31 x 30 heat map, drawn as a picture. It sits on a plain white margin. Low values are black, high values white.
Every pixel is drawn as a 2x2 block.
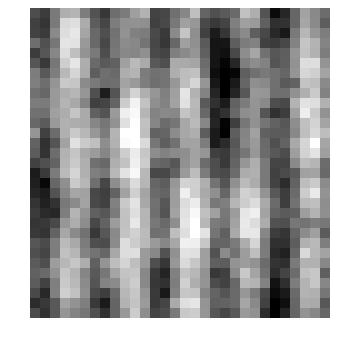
The grain runs up and down. Stripes running up and down repeat 5 times from left to right. The ninth with the lowest average is the top middle.
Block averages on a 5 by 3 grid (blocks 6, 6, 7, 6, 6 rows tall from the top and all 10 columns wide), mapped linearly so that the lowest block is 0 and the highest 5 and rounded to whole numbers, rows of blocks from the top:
201 / 322 / 333 / 153 / 221
